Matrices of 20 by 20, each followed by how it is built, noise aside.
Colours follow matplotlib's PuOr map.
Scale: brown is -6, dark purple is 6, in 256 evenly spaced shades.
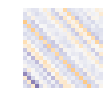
Toeplitz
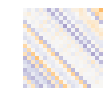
Toeplitz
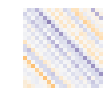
Toeplitz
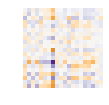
low rank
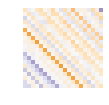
Toeplitz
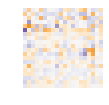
low rank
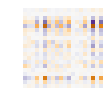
low rank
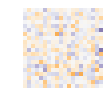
low rank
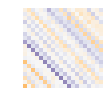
Toeplitz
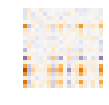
low rank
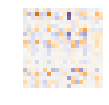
low rank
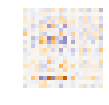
low rank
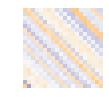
Toeplitz
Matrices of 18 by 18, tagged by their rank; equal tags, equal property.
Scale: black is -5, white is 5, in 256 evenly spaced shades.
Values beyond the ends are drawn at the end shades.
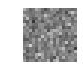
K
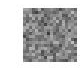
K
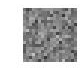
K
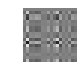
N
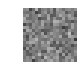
K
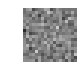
K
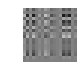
N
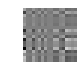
N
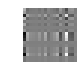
N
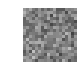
K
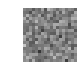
K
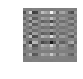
N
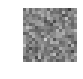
K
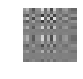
N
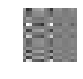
N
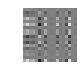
N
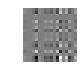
N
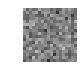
K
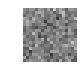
K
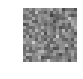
K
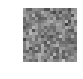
K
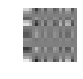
N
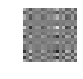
N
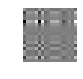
N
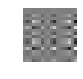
N
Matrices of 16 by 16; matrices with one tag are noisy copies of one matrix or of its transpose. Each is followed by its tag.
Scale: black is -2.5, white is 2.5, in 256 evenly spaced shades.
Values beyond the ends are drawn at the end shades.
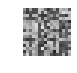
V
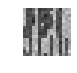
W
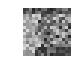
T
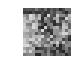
T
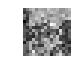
T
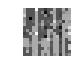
W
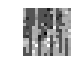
W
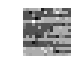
W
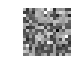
V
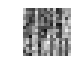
W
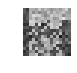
T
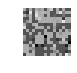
V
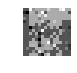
T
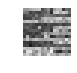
W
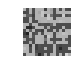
V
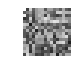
V
